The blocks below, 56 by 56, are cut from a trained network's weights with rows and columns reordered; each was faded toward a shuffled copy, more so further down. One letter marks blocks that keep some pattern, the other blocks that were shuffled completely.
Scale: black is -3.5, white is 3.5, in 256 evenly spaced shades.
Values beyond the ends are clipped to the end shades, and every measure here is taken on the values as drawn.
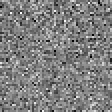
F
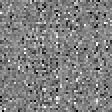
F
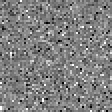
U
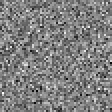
U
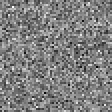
U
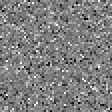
U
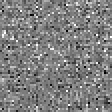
F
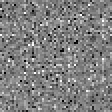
F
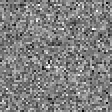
F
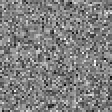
U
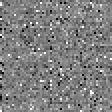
F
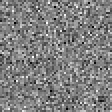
U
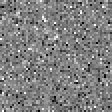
U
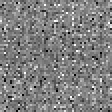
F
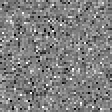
U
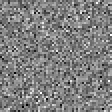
F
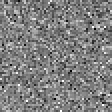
U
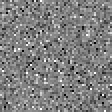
U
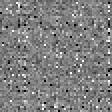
F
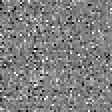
F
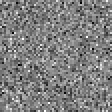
U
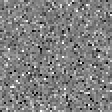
U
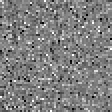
U
